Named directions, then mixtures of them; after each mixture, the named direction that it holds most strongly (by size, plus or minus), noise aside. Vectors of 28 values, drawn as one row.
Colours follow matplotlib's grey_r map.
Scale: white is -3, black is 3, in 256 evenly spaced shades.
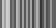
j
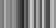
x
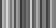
j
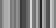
x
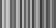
j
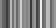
j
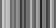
j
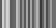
j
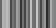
j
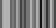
j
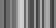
x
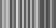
j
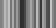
x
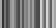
j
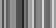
x
